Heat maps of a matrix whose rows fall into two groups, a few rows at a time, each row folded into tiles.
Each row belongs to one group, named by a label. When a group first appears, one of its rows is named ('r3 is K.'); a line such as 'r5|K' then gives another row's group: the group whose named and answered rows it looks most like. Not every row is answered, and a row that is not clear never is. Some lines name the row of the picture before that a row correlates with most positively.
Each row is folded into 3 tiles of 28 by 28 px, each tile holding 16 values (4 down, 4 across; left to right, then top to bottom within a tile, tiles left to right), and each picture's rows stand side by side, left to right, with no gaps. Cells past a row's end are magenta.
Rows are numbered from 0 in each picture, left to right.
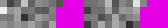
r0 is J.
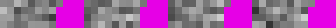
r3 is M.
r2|M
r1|M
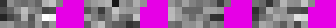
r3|M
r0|M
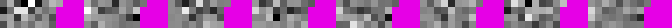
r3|J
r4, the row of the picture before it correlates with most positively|2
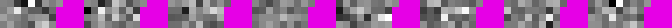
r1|M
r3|M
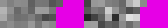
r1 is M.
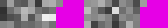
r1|J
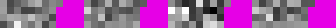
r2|J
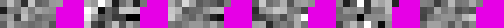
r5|M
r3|M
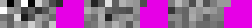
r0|J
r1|J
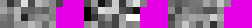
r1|M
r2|M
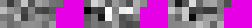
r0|J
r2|J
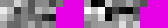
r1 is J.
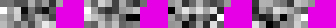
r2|M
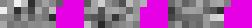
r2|M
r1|M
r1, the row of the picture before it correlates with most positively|3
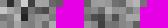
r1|M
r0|J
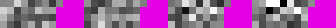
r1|M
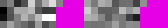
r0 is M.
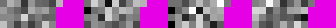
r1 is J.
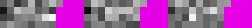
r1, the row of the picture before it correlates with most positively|1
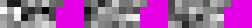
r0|J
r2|M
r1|M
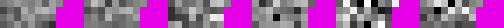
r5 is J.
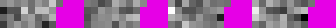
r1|M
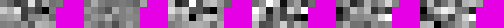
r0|J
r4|M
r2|J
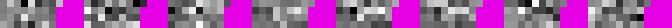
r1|J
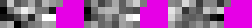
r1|M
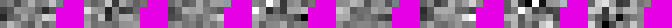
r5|M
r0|M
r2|M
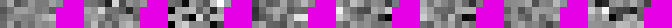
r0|M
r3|M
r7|J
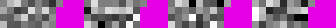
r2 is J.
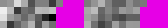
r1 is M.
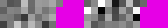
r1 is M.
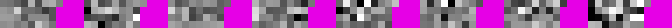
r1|M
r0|J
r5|J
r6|J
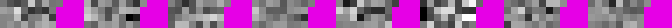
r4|J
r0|J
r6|J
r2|M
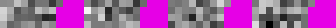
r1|J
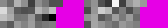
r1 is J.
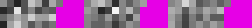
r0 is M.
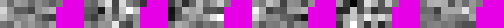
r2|M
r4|M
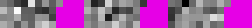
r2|M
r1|J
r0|J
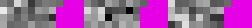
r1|J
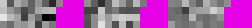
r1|M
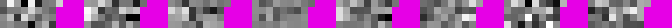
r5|M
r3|J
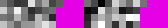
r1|M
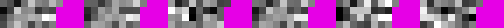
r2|J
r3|M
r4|M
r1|M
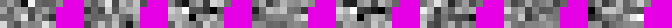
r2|J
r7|M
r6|J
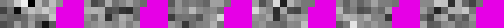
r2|M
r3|J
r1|J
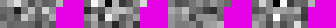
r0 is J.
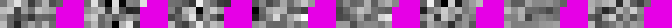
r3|M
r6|J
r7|J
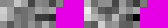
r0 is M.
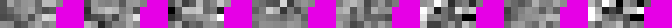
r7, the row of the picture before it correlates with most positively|0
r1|M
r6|M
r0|M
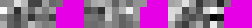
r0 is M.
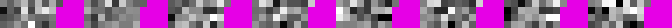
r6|M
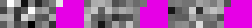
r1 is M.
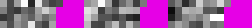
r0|J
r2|M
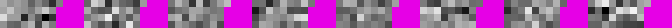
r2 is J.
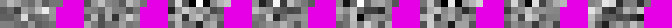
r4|J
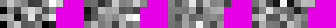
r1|M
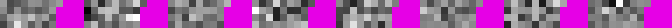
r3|J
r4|M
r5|J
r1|M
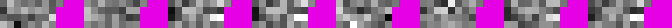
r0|M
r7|M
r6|M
